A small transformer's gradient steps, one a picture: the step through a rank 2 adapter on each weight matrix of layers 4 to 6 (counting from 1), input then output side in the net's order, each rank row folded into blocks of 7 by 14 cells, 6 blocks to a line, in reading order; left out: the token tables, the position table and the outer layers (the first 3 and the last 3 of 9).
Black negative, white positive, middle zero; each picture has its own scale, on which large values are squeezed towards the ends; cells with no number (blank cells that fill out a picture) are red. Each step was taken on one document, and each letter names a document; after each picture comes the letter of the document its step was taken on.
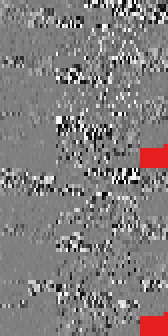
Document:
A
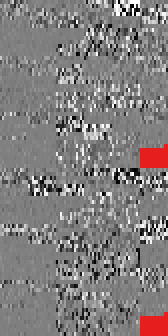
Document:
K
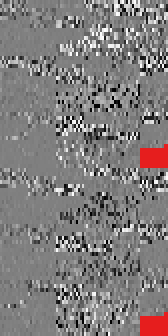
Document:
K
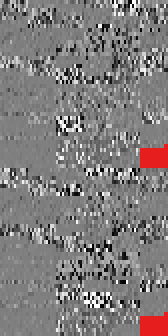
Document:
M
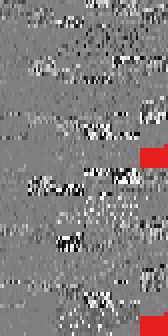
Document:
M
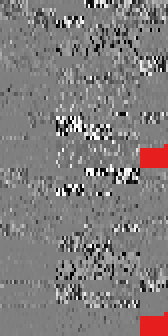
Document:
M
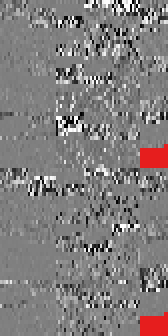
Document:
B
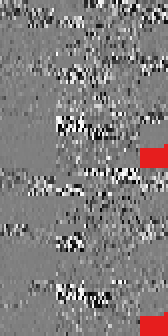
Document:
A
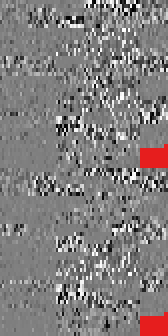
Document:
A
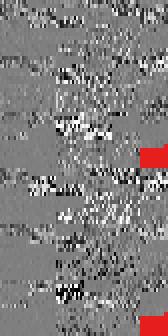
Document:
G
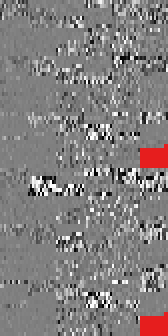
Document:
M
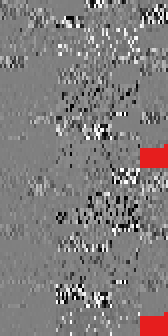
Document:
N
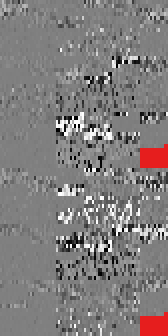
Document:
G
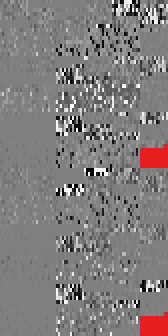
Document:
B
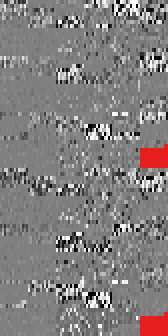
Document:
M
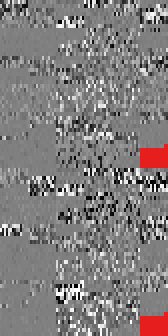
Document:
G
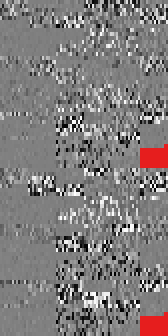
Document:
K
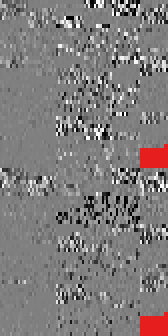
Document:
N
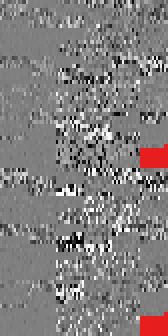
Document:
G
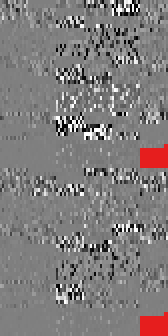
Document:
B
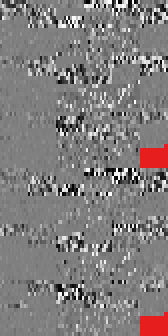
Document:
A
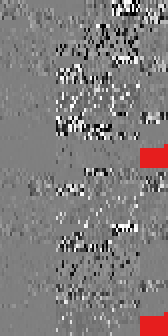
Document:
B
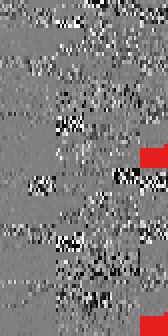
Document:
K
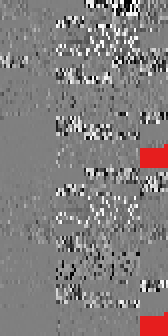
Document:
B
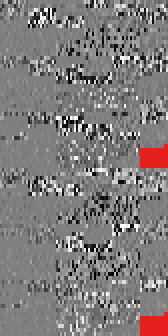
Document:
M
